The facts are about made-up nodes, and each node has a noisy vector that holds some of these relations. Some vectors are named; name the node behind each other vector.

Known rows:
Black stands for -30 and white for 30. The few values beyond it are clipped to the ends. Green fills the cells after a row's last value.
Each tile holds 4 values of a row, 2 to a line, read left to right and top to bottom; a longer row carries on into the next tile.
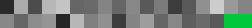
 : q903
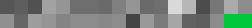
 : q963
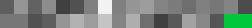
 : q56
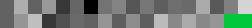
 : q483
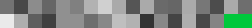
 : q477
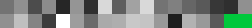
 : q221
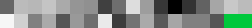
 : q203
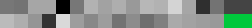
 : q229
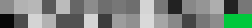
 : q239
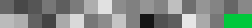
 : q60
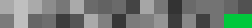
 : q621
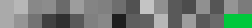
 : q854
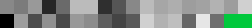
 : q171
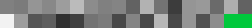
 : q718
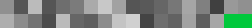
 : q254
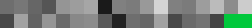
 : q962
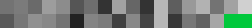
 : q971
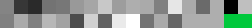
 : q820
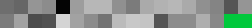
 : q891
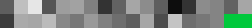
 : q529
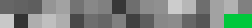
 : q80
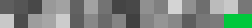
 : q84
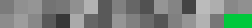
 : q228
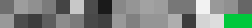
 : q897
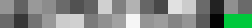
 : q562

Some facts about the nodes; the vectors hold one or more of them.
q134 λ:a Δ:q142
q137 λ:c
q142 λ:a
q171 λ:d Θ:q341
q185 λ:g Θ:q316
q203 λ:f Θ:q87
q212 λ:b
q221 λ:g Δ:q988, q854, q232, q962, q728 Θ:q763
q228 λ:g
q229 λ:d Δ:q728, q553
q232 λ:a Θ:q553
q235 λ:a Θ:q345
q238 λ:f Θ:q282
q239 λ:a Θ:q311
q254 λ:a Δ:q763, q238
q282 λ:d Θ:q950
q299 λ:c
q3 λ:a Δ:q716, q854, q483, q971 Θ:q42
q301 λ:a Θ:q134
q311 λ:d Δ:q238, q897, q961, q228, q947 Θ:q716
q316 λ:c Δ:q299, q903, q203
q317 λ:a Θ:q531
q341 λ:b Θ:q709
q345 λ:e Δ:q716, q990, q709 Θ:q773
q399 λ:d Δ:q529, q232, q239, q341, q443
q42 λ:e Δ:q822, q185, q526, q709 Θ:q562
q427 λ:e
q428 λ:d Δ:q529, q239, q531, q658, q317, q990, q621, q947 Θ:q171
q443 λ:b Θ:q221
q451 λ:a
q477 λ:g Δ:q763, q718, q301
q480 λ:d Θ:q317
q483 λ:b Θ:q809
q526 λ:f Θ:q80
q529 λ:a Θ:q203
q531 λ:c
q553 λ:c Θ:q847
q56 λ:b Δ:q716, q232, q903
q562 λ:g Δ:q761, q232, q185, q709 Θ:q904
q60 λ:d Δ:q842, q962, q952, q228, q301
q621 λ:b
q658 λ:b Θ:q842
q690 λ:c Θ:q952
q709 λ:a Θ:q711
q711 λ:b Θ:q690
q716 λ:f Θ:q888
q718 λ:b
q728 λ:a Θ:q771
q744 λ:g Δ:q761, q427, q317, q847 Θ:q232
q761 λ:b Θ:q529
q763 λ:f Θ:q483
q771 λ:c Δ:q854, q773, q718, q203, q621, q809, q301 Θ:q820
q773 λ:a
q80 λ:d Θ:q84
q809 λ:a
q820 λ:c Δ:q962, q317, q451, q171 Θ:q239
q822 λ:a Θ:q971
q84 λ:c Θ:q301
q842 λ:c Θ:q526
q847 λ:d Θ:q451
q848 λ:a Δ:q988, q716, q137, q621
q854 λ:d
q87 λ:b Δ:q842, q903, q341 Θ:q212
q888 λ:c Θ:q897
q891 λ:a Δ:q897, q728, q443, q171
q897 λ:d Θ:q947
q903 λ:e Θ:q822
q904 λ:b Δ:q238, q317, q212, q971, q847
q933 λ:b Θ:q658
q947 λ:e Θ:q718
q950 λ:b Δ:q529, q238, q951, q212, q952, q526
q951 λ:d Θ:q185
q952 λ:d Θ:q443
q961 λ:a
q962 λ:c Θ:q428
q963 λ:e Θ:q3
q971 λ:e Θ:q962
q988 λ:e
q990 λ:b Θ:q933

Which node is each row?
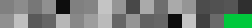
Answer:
q848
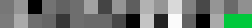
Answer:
q142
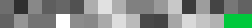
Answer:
q950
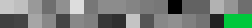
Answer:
q232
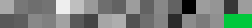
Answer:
q952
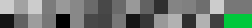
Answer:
q709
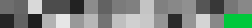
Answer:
q428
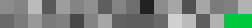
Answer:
q212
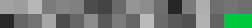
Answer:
q990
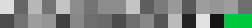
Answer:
q185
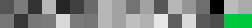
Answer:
q3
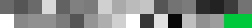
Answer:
q771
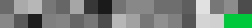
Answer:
q947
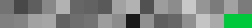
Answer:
q933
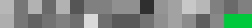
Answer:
q427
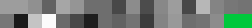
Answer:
q526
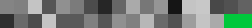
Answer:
q658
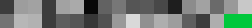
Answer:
q763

